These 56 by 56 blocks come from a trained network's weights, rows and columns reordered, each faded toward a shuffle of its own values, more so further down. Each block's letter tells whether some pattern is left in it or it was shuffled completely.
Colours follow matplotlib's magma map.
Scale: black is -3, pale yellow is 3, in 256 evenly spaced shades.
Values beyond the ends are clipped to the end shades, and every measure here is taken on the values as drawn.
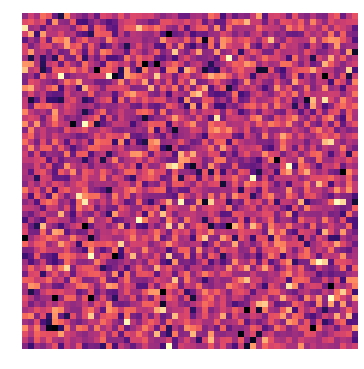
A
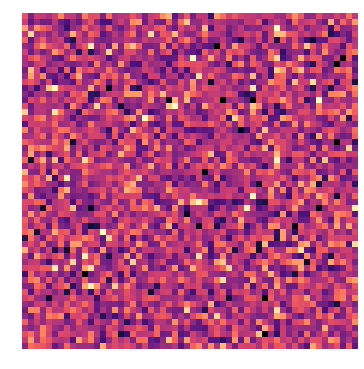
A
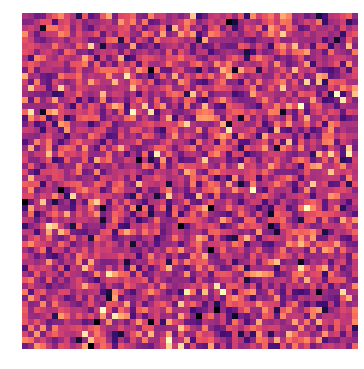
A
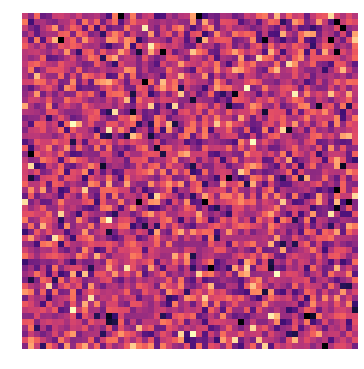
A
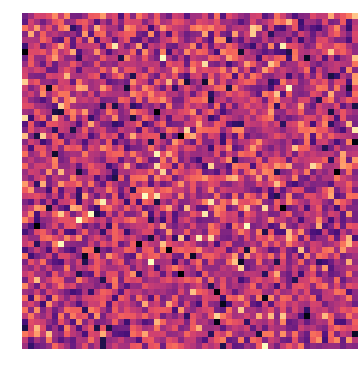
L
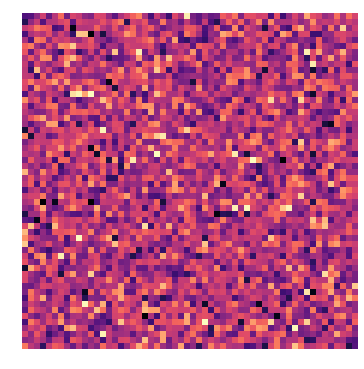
L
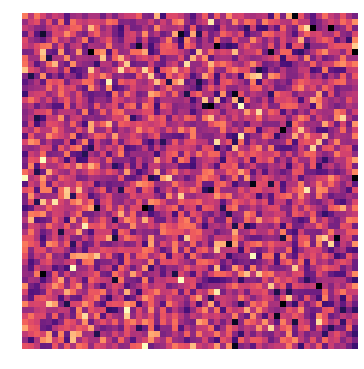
A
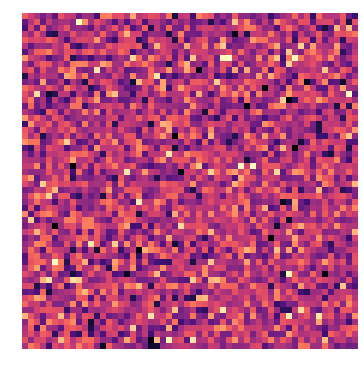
L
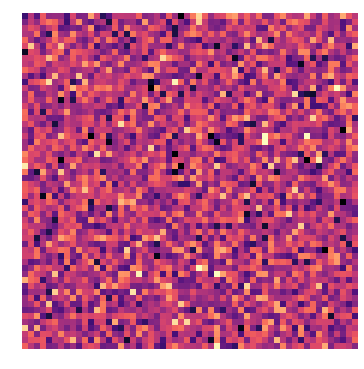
L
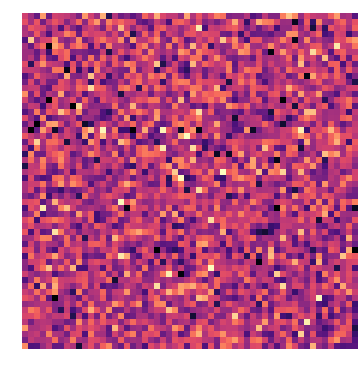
A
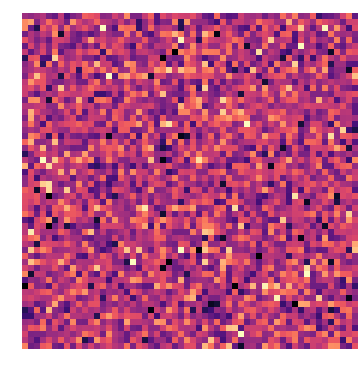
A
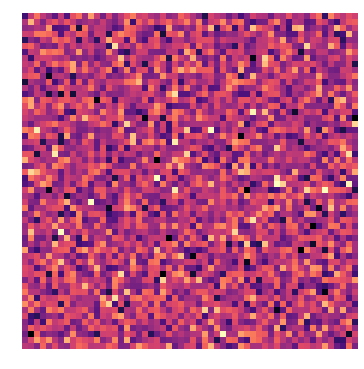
L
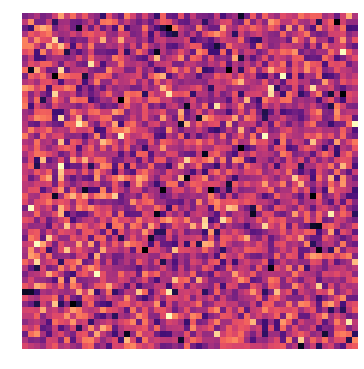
A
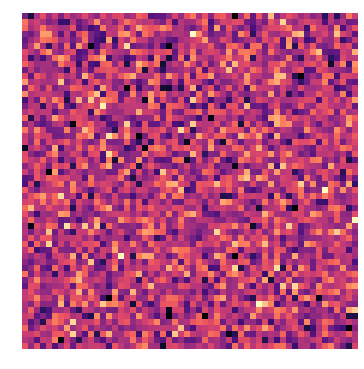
L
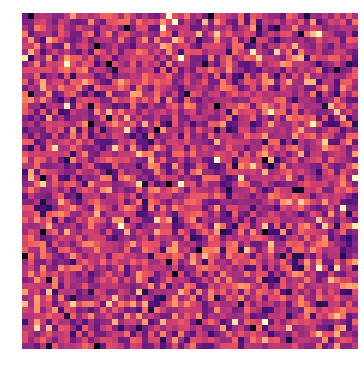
L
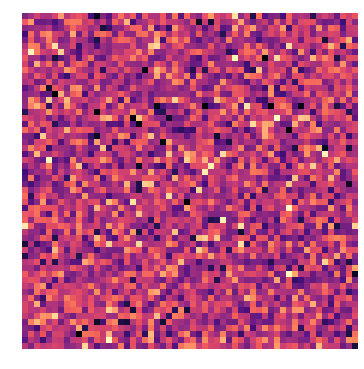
L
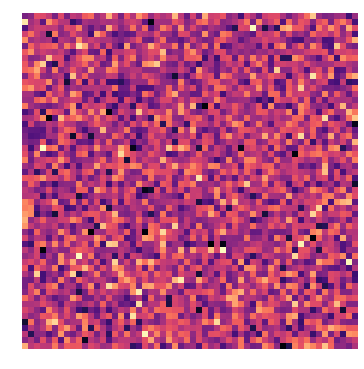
L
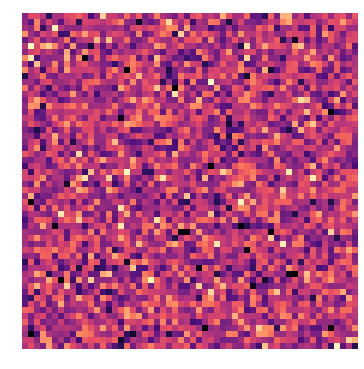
L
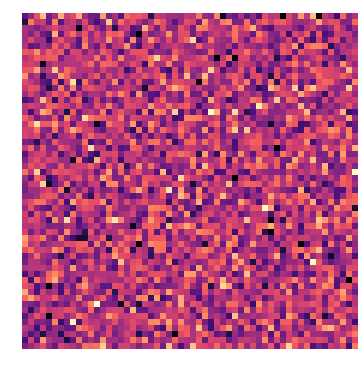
A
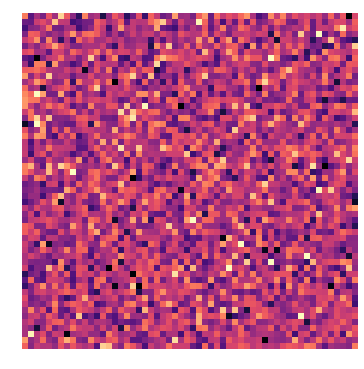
A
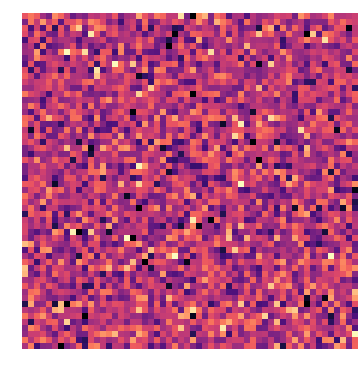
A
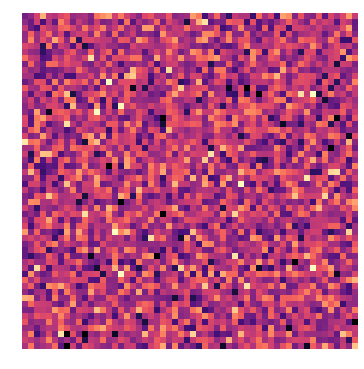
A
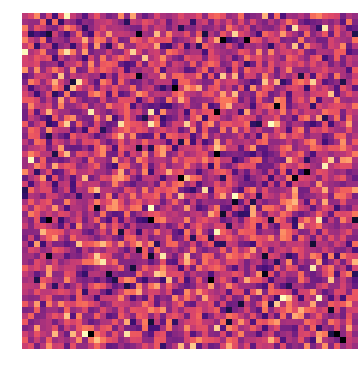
A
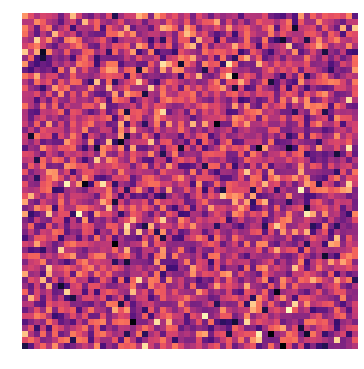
A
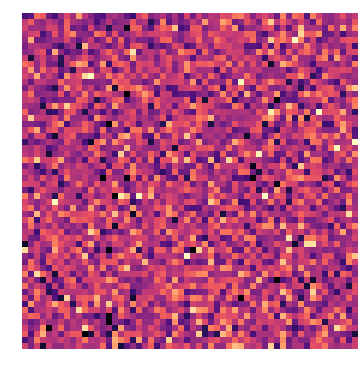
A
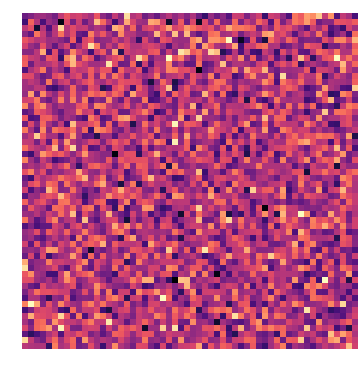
A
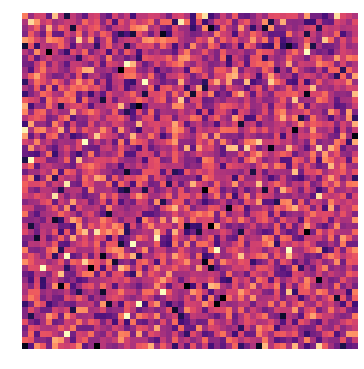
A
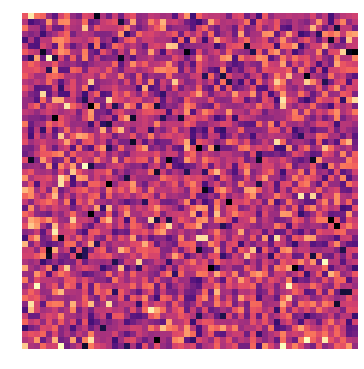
A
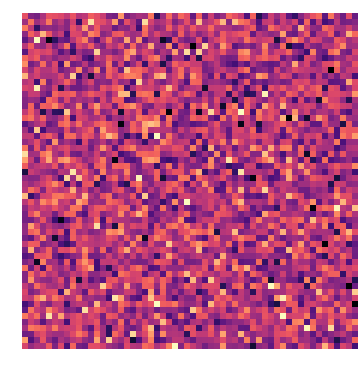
L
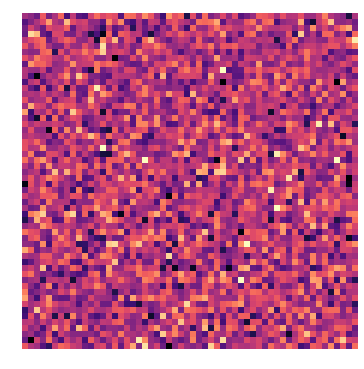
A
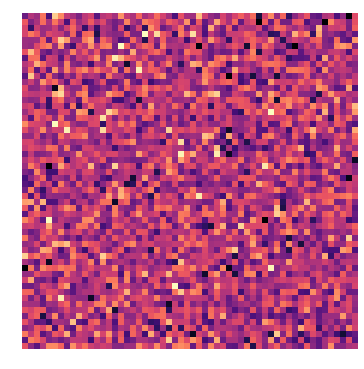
L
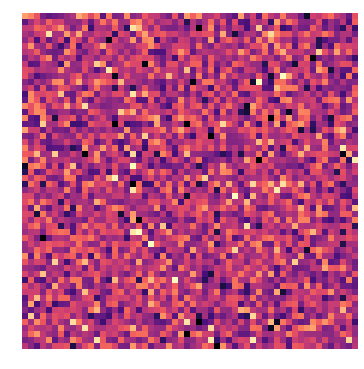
A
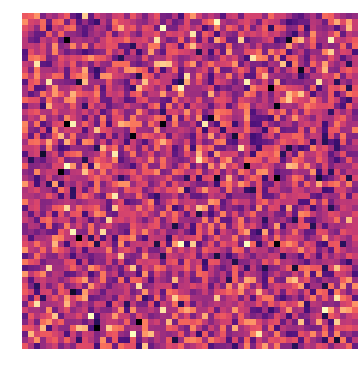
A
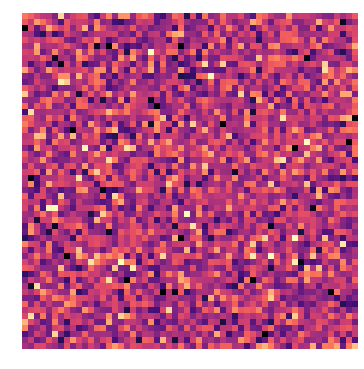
L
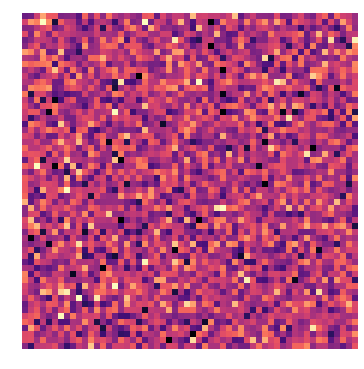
A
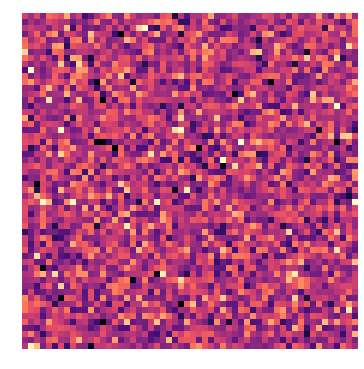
L
